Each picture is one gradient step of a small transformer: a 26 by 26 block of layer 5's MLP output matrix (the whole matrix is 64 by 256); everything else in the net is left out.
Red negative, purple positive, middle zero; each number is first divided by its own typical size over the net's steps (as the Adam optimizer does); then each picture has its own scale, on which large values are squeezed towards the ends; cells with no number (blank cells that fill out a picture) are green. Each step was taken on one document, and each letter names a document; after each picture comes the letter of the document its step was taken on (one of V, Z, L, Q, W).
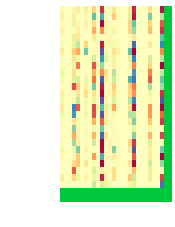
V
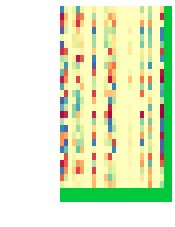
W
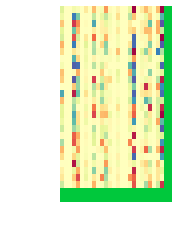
V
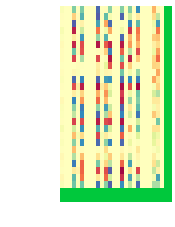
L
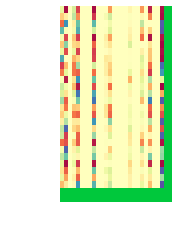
W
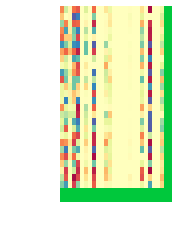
W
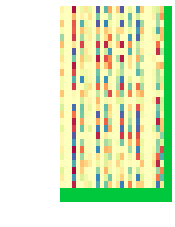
L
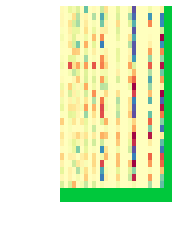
V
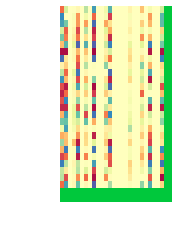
W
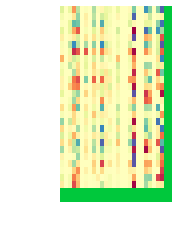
V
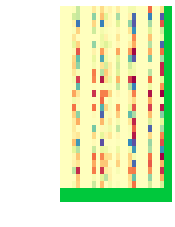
V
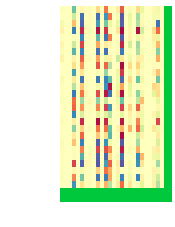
L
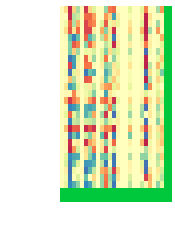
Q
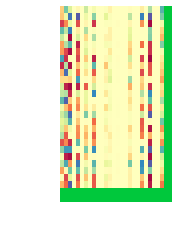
W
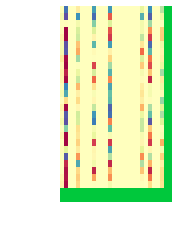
W
